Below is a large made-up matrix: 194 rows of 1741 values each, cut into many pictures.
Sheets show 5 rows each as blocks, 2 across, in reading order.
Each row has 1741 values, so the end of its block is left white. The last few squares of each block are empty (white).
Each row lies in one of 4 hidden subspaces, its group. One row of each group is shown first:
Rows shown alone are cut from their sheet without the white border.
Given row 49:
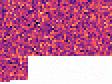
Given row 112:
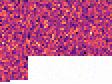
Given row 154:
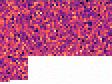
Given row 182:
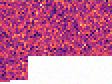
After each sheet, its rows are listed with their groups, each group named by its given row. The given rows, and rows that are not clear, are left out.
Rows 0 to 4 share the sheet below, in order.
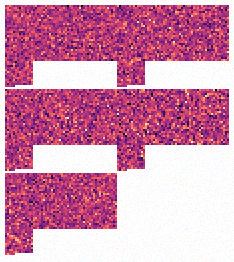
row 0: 154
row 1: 154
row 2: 112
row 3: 112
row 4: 182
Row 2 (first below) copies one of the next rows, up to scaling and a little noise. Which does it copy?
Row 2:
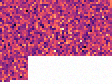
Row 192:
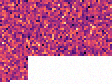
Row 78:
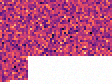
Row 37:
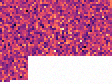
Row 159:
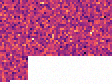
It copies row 37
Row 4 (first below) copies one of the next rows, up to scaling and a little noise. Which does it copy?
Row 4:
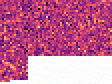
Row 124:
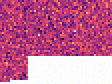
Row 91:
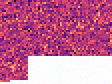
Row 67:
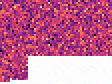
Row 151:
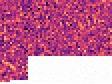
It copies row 151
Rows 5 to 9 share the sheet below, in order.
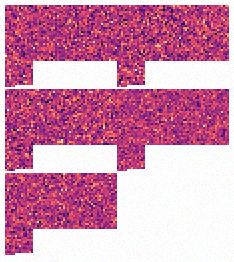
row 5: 112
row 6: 182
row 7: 49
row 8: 182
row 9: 49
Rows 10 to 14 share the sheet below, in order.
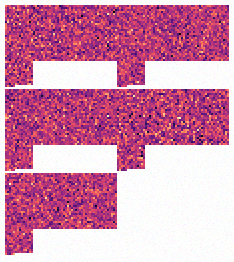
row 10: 49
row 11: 112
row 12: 154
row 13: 112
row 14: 112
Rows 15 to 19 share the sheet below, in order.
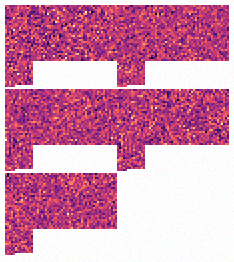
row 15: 182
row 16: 182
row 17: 154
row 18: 154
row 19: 154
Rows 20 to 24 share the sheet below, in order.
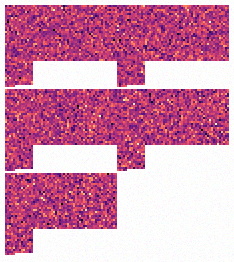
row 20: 49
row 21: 112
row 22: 112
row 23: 49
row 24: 154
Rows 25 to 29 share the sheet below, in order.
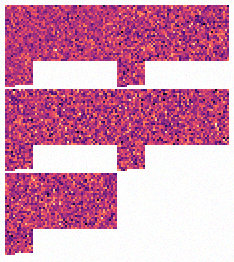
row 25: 49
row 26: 154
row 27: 182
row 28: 49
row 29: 182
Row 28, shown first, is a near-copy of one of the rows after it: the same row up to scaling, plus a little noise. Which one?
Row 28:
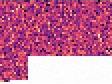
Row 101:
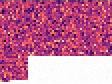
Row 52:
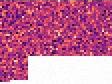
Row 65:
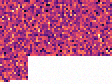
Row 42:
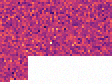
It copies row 65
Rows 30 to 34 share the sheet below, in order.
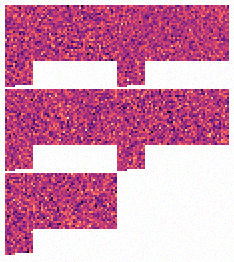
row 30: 154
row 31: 49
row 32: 112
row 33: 154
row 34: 112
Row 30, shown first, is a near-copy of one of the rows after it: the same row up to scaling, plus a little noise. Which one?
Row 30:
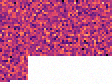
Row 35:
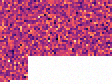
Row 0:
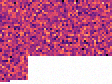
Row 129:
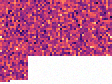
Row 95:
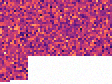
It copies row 0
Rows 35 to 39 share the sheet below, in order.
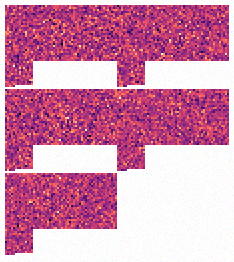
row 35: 154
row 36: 112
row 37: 112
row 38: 154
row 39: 182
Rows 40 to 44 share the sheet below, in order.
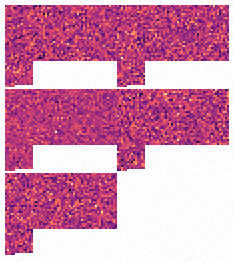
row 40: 182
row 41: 154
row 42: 49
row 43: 49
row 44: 112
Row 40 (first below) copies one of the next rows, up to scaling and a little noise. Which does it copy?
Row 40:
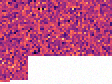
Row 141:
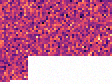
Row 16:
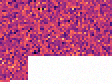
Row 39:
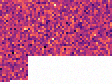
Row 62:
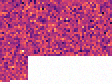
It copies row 16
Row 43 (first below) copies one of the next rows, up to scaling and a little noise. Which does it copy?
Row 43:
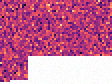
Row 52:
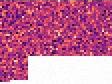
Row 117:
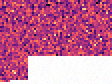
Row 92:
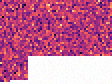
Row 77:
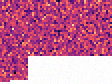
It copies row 92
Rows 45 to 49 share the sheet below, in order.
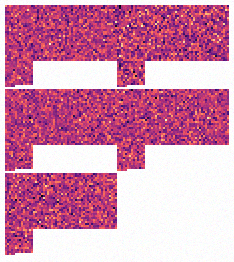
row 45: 49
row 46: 154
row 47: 182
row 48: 182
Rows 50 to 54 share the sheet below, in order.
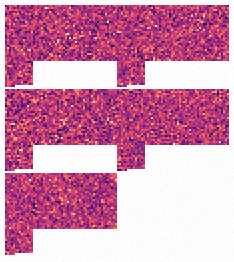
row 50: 112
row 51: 154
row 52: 49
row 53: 49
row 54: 112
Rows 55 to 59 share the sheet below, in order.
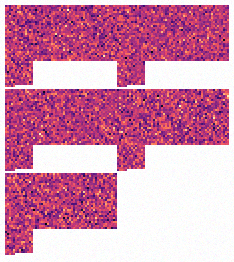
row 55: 154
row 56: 112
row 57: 182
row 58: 112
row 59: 154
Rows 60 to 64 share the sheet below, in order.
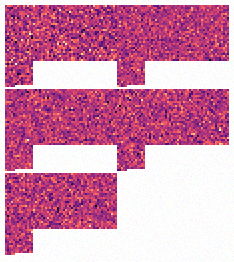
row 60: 182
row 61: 49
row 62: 182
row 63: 49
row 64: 112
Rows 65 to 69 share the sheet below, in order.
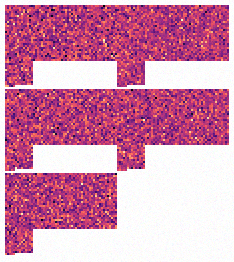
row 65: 49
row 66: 112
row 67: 182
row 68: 182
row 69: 49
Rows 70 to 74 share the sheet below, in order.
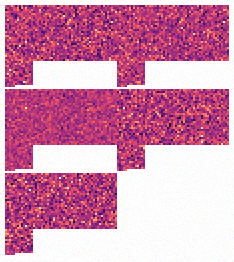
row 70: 112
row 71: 112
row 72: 154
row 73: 112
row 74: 182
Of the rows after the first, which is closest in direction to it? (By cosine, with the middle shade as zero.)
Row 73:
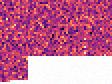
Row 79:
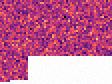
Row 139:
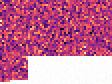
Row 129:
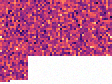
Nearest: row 139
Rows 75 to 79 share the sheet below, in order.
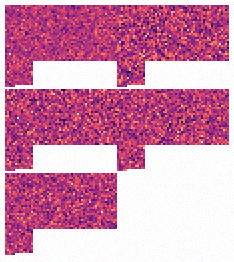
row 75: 154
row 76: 182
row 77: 49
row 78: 112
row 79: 112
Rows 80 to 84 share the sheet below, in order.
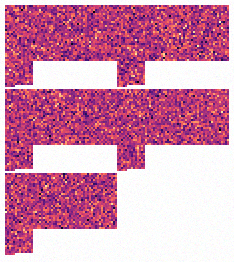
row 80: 112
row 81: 112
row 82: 182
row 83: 49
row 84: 49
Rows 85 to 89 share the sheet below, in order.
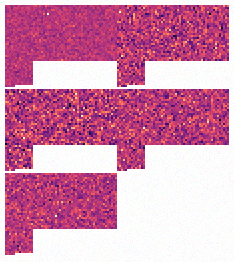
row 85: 182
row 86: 49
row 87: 112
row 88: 112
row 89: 49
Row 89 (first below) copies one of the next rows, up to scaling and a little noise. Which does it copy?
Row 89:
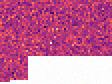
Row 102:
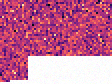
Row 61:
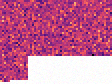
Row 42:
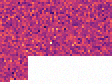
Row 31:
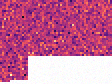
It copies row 42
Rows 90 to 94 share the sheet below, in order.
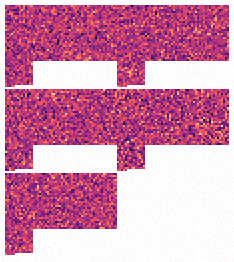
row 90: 112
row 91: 182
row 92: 49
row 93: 49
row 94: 49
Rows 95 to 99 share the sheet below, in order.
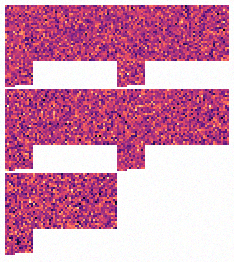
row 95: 154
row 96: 112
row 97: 49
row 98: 154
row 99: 182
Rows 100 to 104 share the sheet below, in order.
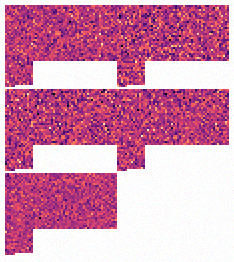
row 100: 112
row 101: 49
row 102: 49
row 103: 49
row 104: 154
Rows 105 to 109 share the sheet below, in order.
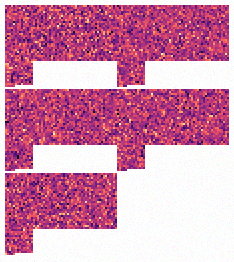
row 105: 182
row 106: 112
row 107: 182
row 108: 112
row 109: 49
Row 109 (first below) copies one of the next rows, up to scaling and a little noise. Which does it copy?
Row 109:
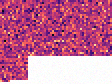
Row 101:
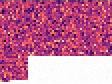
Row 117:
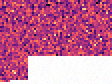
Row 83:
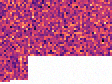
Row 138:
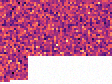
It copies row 101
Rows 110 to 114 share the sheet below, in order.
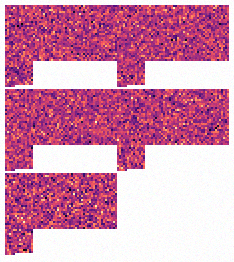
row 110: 182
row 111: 49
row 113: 154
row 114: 112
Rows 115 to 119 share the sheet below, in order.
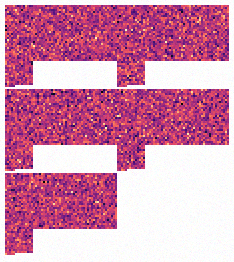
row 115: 112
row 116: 182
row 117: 49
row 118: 154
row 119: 182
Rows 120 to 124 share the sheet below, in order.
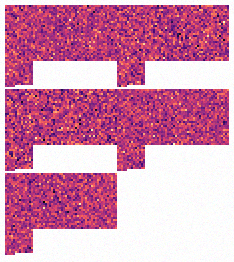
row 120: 112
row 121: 112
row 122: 182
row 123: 182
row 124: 182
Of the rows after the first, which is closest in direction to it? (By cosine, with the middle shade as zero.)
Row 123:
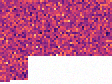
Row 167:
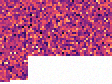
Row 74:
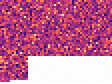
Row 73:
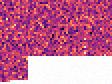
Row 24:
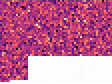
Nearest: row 167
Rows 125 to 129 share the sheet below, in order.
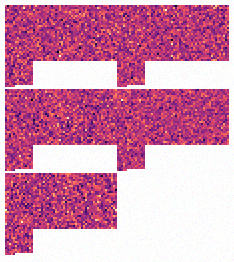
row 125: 154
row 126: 49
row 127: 112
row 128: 154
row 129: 154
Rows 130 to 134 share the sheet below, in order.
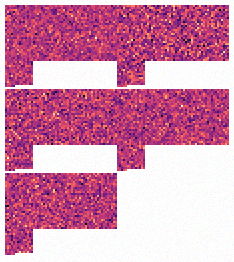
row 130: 112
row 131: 182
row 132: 49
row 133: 112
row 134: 182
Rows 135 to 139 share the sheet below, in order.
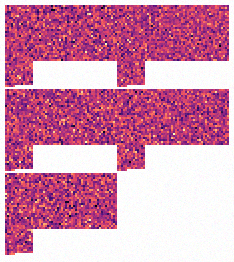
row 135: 49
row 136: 49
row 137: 49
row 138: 49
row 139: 112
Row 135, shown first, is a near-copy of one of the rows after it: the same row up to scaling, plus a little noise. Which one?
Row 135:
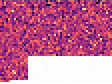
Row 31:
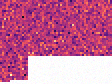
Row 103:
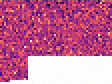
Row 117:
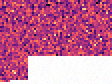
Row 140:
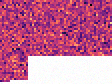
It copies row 117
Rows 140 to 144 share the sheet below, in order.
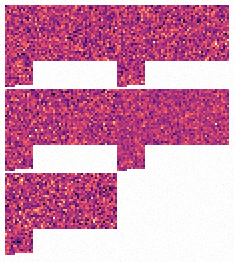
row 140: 49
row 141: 182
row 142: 49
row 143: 49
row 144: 182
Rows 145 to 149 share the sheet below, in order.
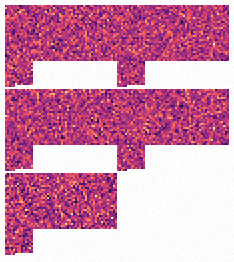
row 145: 182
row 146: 112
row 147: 49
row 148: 112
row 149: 154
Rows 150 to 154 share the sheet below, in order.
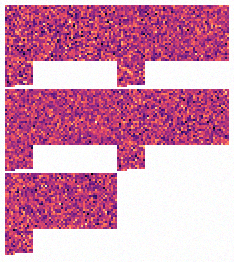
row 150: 112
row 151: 182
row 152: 112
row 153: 112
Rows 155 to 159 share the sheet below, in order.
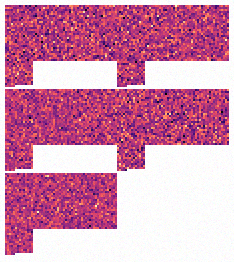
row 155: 182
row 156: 49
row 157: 182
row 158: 49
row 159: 112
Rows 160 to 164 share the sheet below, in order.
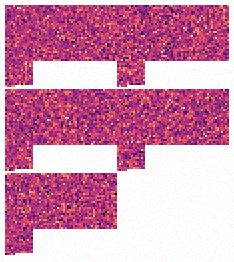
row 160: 49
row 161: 182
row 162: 112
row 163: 182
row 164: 49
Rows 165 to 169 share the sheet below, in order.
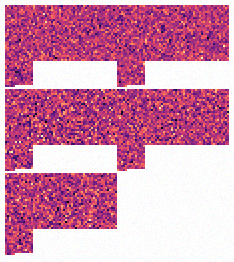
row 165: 182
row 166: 112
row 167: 182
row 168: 49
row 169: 112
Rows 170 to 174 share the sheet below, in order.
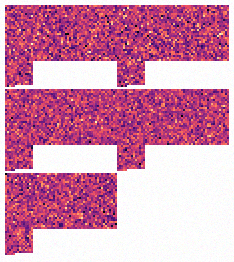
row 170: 112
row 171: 154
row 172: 112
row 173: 154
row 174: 49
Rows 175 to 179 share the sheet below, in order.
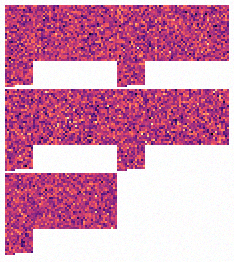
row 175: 154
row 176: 154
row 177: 112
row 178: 49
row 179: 154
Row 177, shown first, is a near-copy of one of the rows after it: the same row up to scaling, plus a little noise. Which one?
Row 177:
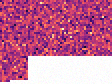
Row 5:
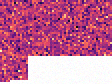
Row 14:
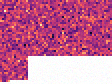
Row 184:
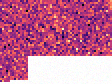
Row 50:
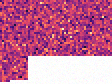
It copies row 50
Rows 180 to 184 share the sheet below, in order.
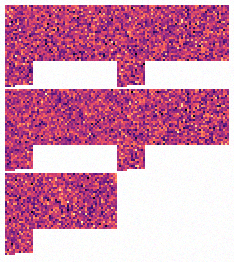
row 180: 154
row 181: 112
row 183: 112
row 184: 112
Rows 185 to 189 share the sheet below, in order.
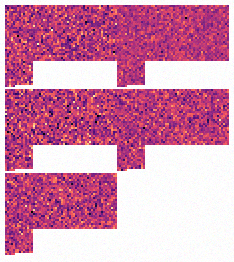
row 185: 112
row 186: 182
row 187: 112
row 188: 112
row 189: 112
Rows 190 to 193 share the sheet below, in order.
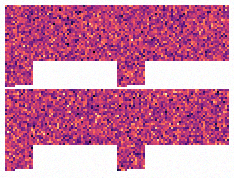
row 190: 182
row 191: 182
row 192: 112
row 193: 49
